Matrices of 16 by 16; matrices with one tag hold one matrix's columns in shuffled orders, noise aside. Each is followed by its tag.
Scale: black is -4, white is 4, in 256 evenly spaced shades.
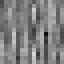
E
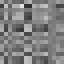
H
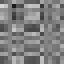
H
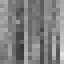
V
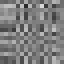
H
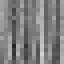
V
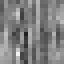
E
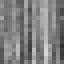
V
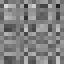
H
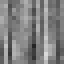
V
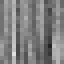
V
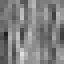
E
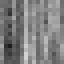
V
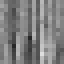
V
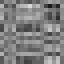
H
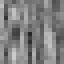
E
